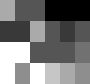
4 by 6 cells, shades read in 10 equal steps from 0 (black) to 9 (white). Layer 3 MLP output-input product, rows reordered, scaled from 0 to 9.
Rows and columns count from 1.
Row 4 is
9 5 9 7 6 5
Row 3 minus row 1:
3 6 0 3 3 4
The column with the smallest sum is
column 5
